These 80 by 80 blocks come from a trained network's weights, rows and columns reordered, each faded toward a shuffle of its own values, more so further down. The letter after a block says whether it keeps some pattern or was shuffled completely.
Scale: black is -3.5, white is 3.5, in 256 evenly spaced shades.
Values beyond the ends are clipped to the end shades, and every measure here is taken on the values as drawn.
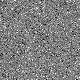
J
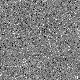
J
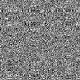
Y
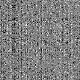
Y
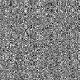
Y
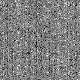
Y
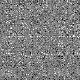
Y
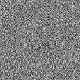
Y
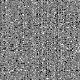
Y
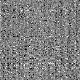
Y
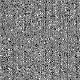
Y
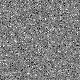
J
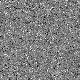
J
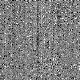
Y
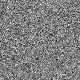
J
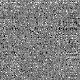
Y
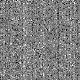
Y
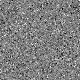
J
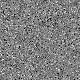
J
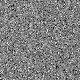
J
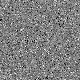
J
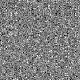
Y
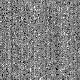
Y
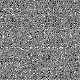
Y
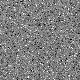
J
